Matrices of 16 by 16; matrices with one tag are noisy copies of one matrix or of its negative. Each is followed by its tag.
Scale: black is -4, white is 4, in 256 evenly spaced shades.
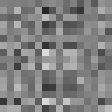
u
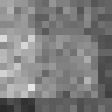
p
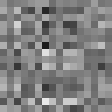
u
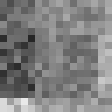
p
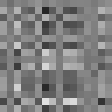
u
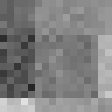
p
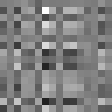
u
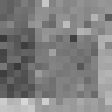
p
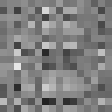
u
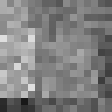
p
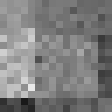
p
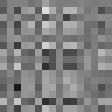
u
